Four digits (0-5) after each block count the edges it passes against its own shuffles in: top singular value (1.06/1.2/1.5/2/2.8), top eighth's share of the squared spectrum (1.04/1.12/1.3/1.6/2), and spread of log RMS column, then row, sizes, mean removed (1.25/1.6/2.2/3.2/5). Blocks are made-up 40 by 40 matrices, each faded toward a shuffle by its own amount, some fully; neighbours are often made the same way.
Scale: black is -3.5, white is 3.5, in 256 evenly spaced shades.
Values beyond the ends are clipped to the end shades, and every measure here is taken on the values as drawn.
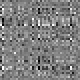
4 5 3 3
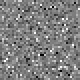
0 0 0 0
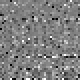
3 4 1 2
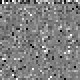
3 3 0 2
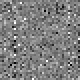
2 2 2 0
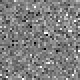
0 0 0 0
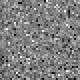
0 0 0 0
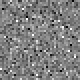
0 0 0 0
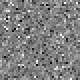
0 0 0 0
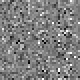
1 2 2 0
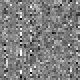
2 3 3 0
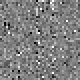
1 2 2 0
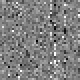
2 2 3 0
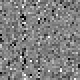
1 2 2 0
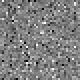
0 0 1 0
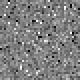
0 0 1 0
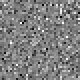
0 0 1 0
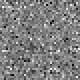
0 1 0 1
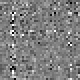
2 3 3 2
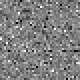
1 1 0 0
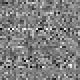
2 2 0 3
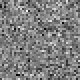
0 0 0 2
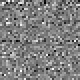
1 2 0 2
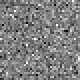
0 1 0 0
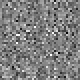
3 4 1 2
